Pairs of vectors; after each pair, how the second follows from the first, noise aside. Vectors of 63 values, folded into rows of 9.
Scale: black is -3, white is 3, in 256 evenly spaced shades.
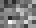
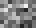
reversed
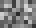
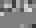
partly zeroed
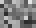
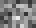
shuffled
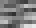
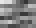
reversed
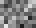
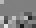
partly zeroed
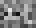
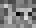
reversed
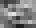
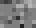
partly zeroed
